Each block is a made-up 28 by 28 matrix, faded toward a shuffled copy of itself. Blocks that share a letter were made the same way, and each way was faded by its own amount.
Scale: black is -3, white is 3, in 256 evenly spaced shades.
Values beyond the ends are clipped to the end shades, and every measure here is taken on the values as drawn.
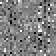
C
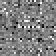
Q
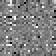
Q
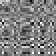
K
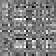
K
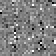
C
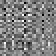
K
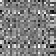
K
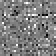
Q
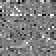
Q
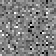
C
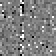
C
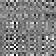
K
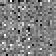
C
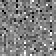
C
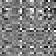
K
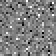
C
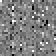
C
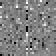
C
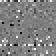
Q
